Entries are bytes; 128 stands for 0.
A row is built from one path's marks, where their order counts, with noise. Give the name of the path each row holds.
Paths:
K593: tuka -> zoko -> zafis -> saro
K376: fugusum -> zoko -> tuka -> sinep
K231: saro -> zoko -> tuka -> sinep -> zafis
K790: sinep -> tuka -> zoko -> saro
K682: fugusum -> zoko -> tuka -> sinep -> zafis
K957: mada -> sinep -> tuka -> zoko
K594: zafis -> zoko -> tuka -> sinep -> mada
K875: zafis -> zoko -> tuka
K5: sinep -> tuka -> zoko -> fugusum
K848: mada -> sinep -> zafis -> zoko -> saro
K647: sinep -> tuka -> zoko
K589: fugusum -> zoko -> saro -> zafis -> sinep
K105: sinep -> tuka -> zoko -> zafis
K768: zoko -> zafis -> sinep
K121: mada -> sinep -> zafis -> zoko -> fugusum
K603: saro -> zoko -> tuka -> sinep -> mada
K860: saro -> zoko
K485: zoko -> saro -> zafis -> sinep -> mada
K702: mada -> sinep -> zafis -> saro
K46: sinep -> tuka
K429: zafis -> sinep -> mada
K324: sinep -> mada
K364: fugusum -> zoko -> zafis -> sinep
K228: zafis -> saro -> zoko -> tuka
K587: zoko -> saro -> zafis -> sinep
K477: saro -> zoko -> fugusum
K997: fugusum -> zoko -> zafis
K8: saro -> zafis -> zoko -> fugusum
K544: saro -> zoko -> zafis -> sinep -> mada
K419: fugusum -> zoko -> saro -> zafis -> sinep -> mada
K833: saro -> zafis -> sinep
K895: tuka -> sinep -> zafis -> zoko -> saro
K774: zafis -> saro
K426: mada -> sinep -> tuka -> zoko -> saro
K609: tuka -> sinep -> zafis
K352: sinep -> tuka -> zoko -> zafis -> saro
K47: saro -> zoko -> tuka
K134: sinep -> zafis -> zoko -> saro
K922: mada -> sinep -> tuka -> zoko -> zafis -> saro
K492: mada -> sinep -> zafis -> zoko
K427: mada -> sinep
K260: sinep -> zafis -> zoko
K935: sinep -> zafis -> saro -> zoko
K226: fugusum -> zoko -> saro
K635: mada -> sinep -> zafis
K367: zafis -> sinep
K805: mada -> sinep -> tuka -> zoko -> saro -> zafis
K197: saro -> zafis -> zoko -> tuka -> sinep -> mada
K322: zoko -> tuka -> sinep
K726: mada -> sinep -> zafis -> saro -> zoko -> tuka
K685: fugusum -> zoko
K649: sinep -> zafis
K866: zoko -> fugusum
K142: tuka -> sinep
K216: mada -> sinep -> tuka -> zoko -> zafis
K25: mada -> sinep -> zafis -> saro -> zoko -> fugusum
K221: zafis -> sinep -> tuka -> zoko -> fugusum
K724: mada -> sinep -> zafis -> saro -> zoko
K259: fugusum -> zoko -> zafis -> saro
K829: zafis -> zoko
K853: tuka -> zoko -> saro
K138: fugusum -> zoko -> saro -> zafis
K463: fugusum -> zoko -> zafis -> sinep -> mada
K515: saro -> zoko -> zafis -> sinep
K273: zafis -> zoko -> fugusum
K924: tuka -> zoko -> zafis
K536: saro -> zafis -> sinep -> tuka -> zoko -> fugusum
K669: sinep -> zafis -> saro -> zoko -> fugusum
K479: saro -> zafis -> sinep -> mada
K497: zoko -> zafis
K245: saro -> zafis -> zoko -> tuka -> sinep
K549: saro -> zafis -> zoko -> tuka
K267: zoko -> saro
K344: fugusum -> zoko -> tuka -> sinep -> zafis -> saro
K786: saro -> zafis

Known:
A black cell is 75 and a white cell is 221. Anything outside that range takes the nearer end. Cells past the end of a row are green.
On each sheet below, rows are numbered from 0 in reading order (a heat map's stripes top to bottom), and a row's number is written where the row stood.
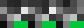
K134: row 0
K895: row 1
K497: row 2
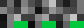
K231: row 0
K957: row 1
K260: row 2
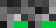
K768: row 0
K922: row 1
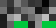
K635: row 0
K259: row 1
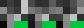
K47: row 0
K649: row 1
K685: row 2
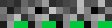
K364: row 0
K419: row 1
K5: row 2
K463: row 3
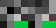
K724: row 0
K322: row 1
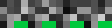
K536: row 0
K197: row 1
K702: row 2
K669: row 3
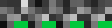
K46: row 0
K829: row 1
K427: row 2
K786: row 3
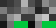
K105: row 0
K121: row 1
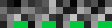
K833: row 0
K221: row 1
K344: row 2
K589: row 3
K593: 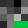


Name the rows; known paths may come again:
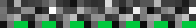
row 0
K429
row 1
K426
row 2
K587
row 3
K46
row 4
K848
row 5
K463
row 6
K226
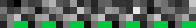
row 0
K833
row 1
K216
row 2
K485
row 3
K427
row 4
K895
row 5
K492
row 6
K647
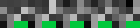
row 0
K860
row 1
K47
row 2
K142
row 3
K866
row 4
K352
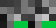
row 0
K609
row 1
K121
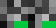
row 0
K324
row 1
K682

